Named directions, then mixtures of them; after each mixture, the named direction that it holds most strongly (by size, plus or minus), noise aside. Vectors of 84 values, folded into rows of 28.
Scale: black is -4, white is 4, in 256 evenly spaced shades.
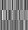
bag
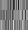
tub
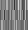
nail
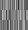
bag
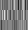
nail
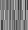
nail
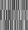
tub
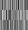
bag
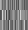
bag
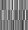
tub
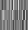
tub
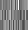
tub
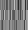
nail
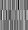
bag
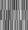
tub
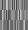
bag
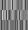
bag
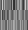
bag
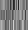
tub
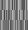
nail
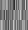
tub
